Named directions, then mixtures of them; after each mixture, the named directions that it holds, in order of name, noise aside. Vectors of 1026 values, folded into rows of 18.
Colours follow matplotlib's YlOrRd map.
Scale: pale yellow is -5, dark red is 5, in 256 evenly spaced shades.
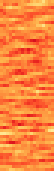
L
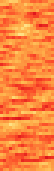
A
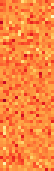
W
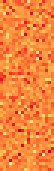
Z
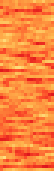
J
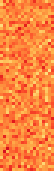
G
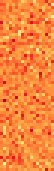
W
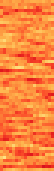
J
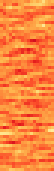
L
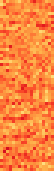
A, G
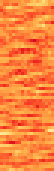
L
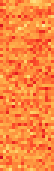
G, L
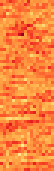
A, Z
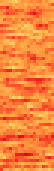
A, J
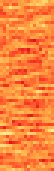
L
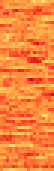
J, L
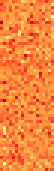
W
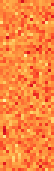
G, W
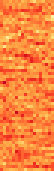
J, W
